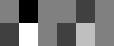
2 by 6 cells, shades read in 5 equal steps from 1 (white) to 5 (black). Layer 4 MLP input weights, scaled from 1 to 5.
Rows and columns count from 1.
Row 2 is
4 1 3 4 2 3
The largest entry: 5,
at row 1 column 2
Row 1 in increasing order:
3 3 3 3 4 5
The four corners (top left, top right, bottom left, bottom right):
3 3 4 3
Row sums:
21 17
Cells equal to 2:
1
